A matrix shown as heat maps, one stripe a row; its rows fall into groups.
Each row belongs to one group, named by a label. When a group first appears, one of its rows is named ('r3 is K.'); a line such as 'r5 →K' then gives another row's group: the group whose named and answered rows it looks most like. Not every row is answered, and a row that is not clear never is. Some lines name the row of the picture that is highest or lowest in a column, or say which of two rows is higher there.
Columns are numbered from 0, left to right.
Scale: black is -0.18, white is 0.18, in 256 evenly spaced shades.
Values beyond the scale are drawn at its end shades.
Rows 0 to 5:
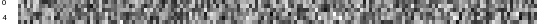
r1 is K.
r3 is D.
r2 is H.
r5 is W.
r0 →K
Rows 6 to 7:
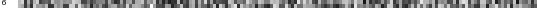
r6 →K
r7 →K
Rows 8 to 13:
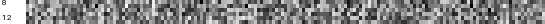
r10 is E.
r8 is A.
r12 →E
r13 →W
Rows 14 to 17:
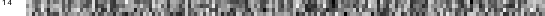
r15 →H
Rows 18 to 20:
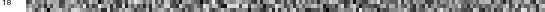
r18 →A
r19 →E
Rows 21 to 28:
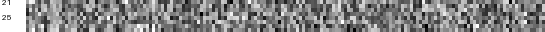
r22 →W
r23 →W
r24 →A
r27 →A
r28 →A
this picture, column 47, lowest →21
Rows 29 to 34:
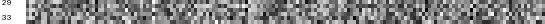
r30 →E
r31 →D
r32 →K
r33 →H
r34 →W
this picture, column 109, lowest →33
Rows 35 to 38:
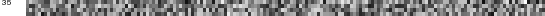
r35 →D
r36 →E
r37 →K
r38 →E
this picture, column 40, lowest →35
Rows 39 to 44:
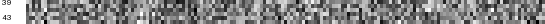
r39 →K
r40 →W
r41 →K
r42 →A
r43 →E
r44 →A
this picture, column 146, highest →43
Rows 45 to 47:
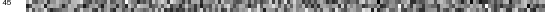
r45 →H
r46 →A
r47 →K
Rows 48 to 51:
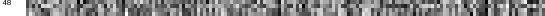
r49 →W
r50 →D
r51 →D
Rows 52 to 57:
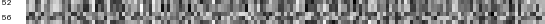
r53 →H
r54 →H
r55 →E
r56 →W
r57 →H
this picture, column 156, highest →55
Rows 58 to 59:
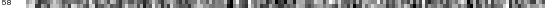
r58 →D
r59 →H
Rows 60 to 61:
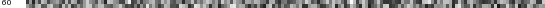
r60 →W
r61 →E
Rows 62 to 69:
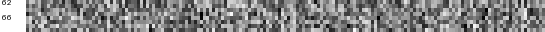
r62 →E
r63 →E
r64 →D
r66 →H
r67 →K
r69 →K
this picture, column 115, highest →66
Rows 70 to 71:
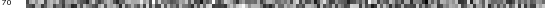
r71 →E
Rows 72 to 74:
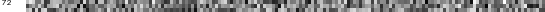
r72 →D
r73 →A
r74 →K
